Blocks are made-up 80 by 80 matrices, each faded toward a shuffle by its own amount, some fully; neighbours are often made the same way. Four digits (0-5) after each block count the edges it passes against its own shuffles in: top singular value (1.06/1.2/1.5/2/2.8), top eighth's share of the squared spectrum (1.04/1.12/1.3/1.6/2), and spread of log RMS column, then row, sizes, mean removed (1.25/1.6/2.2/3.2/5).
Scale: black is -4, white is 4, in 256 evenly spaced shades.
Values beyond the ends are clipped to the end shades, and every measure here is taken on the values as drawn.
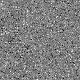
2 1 0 0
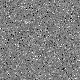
1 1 0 0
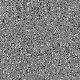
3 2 0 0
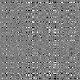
5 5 3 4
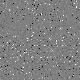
2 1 0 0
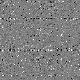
4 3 1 2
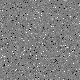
1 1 0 0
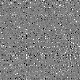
4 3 1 2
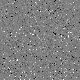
1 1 0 0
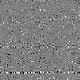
4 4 2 2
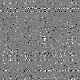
4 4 2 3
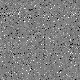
3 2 1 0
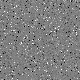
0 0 0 0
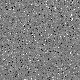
0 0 0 0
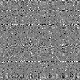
4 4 2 3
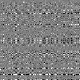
5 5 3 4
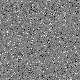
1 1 0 0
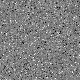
1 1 0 0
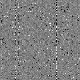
4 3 2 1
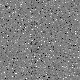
2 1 0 0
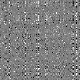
4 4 3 2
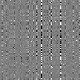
5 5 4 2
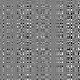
5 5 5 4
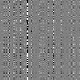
5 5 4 2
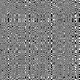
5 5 4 3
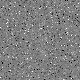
1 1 0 0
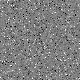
1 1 0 0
